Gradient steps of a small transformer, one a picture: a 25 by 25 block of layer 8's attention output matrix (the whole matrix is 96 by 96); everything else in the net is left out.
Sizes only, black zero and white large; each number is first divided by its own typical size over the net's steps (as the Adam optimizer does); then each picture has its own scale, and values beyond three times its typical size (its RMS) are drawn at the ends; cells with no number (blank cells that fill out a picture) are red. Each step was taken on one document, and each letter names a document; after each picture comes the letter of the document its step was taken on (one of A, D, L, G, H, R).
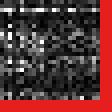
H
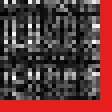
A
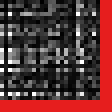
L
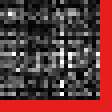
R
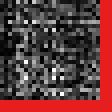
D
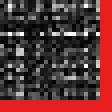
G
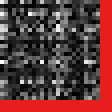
D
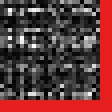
H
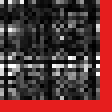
R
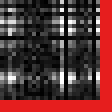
R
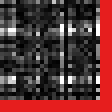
R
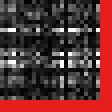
R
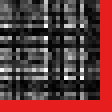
L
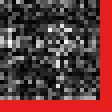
A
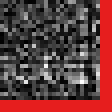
A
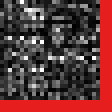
H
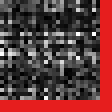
L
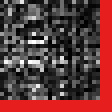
H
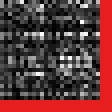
G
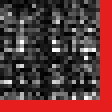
H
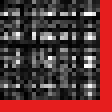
D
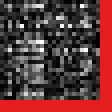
G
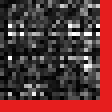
G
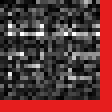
G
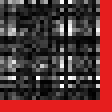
R
